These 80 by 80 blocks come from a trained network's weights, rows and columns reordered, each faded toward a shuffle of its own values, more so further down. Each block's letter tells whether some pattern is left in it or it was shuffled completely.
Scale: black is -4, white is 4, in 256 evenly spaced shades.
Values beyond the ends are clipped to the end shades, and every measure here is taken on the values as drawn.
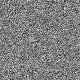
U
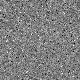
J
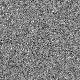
J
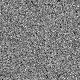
J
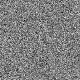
U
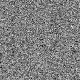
U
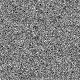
J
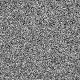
J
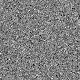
J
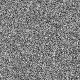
U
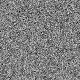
J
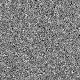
J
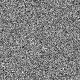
J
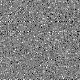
U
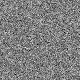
J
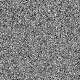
U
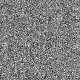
U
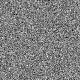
J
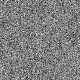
U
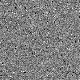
U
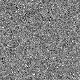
U
